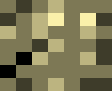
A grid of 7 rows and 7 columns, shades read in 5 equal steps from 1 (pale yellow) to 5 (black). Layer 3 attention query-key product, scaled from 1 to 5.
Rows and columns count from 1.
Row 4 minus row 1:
0 -1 1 0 0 0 1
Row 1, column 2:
4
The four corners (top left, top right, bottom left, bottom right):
3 3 3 4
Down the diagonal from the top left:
3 3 2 2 3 3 4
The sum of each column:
23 25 19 16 21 18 25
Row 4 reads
3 3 4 2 3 3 4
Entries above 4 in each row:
0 0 0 0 1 1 0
